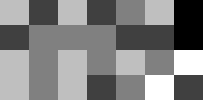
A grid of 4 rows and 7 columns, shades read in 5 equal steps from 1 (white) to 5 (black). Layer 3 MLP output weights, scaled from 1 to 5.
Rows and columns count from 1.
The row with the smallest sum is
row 3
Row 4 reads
2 3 2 4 3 1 4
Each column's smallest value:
2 3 2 3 2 1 1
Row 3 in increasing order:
1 2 2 2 3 3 3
